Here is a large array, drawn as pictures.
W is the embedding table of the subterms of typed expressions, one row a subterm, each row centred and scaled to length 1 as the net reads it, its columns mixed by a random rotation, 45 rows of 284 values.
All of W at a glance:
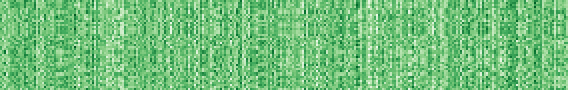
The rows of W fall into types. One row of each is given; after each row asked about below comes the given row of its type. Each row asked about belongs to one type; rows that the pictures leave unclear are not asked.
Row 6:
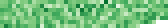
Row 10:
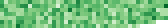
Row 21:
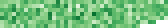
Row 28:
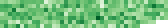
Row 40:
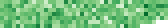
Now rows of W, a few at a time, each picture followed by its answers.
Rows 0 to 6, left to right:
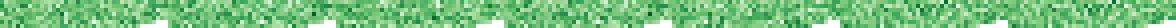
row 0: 10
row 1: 40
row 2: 28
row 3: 40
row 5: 6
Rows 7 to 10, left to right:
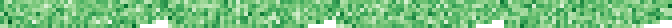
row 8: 21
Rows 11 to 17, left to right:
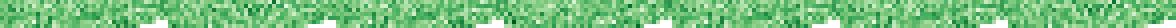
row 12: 6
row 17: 6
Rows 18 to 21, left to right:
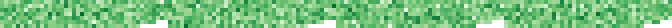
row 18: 21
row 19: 10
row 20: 28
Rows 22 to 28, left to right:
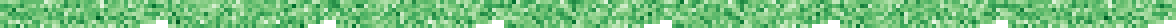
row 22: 28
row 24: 10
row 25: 40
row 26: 40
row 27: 10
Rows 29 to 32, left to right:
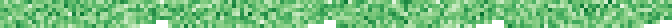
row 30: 21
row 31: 40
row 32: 6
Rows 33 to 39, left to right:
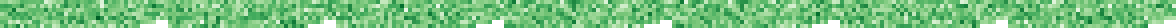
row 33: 28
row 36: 40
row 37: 40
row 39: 28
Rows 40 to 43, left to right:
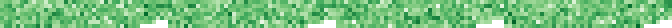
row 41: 10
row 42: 28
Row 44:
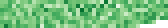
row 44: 6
